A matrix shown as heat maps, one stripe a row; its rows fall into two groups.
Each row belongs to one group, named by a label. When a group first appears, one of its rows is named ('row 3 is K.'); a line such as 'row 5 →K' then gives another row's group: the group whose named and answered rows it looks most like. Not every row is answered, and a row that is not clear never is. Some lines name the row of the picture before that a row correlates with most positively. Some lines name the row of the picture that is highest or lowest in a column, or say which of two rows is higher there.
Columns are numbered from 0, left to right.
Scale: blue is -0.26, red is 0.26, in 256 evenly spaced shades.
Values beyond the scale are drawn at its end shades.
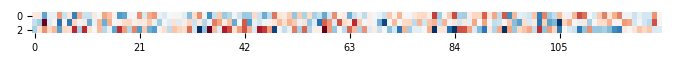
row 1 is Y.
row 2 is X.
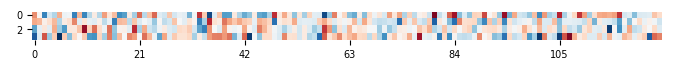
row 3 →Y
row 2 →X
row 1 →X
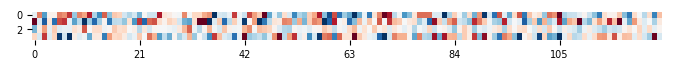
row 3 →Y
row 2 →X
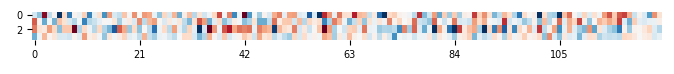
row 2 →X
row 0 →Y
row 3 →X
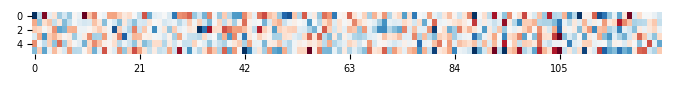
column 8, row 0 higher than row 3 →Yes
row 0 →X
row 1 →Y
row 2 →X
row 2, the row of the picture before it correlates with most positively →2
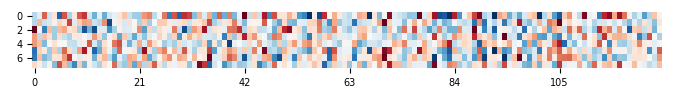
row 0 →Y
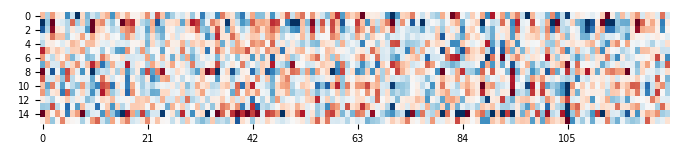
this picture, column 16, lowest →14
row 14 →X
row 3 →X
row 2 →X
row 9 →Y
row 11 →Y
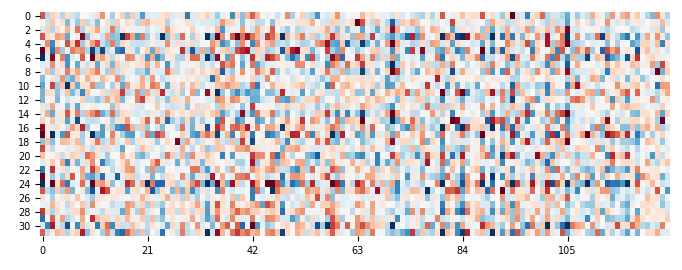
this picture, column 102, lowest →24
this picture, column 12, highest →25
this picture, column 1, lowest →30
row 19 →X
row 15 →Y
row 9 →X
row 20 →Y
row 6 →X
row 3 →X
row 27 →X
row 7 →Y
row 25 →Y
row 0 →Y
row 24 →X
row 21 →Y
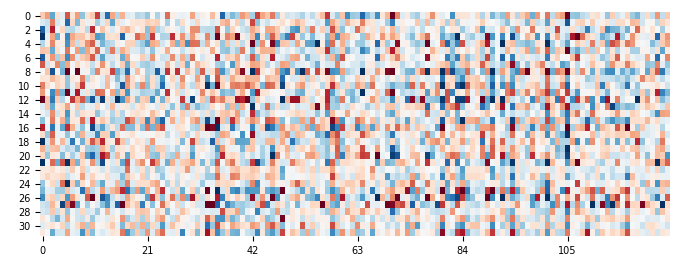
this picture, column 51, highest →12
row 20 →Y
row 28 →Y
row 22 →X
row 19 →Y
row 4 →Y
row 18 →X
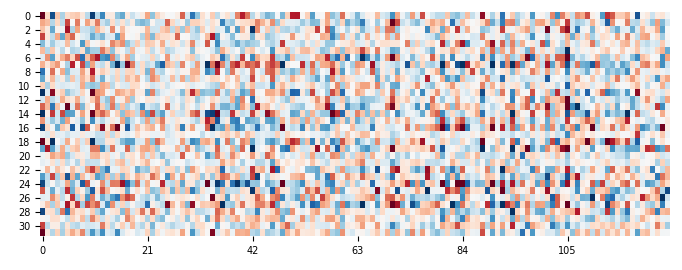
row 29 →X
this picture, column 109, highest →18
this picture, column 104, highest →19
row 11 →X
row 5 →Y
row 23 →Y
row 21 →Y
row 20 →X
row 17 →Y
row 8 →X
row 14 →X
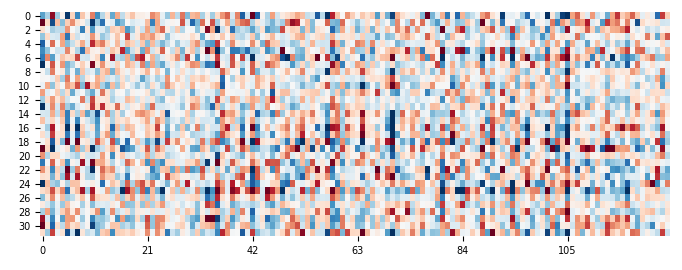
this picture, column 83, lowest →25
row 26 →X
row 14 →Y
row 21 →X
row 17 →Y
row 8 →Y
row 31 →Y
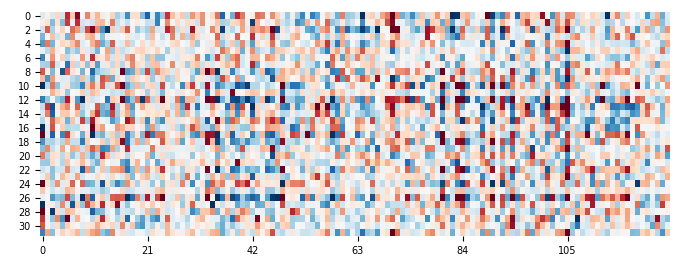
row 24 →X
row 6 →X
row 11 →X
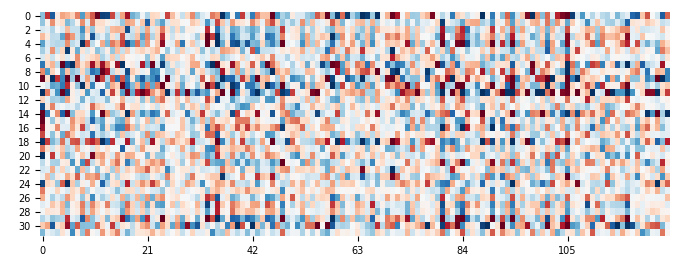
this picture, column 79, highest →7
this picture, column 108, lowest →0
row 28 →X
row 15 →X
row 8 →Y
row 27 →X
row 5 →Y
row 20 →X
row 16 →X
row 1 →X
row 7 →X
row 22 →Y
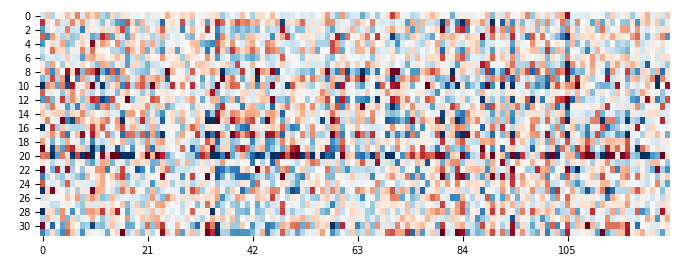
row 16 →X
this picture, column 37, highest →20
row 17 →X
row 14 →X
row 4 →X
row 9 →Y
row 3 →Y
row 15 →X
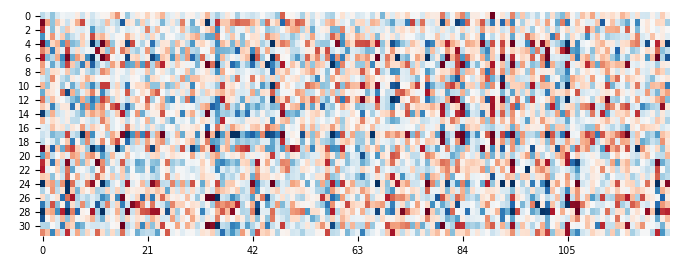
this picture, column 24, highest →17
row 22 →Y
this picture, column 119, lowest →19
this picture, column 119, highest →14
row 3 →X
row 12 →Y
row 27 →Y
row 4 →Y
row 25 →Y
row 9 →Y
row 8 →Y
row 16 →X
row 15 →Y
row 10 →Y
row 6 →Y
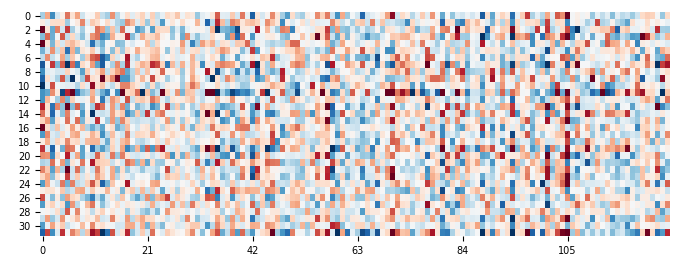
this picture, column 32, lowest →7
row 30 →X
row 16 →X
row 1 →X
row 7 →Y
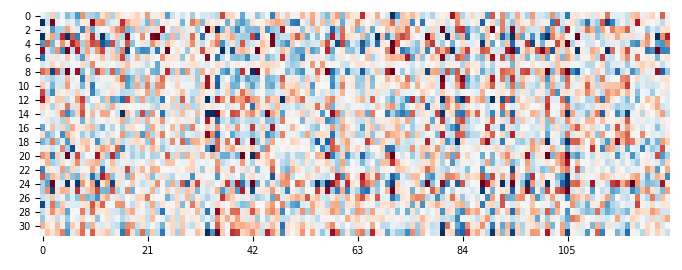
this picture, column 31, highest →24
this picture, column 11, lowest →24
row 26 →Y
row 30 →X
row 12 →X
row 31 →X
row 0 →Y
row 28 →X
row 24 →Y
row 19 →X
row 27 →X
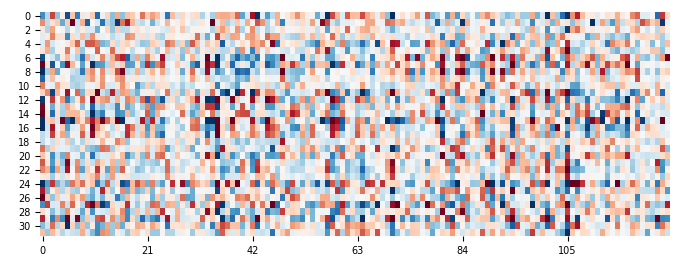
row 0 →Y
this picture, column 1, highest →27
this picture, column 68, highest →24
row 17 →X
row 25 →Y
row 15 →X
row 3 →X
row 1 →X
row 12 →X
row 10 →Y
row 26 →X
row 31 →Y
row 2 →Y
